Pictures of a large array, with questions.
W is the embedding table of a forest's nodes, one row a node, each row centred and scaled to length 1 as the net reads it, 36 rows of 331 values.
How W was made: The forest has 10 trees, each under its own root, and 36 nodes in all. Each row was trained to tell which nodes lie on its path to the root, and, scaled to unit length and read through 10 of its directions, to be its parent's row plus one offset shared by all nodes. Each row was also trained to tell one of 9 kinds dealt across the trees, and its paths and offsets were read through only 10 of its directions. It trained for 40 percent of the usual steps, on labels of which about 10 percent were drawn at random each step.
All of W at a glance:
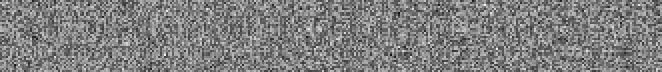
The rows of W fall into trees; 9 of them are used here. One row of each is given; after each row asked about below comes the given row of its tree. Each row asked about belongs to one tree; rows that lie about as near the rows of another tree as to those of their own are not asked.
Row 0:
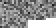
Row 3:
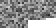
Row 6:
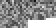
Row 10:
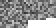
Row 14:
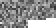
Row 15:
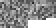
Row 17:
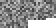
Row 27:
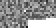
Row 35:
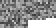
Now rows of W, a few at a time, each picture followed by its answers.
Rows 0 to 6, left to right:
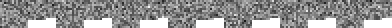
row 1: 14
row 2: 6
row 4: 3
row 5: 14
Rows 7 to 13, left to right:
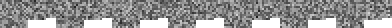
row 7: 6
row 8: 10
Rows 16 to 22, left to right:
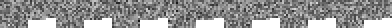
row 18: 0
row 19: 35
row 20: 3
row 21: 35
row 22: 35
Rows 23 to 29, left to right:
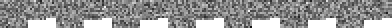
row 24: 27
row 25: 3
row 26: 27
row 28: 35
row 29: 10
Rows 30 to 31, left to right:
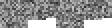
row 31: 27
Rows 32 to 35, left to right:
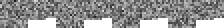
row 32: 6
